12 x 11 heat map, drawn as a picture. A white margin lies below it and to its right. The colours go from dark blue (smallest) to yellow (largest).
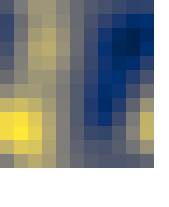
The ninth with the lowest average is the top right. Overall the values sit about 40% of the way up the scale. No lone cell stands out from its neighbours. The top right is the smoothest part. The ninth with the highest average is the bottom left.
